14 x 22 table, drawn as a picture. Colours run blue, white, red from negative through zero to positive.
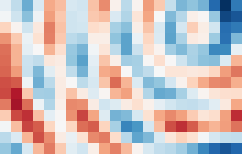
Ninth with the lowest average: top right. Rings: centred on the top right. Ninth with the highest average: bottom left. Lone odd cells: none. Average level on the scale: 50%.
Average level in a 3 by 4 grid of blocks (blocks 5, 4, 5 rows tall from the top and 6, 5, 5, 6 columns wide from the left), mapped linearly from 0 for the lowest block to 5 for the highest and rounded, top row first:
4320
4324
5533
